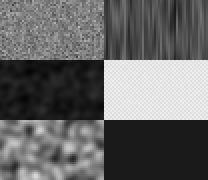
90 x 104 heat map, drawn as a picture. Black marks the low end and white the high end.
The table splits into 3 rows of 2 panels. Panel 1,1: middling, fine-grained. Panel 1,2: low, streaked downward. Panel 2,1: very low, blotchy, faint in contrast. Panel 2,2: very high, checkered, faint in contrast. Panel 3,1: middling, blotchy, strong in contrast. Panel 3,2: very low, flat.
